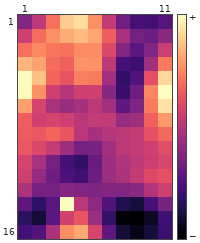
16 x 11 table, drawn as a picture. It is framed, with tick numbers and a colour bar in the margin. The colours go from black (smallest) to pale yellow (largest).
Mirror symmetry: none. Average level on the scale: 50%. Calmest part: centre. Ninth with the lowest average: bottom right. Lone odd cells: 1, higher than its neighbours. Roughest part: bottom left.
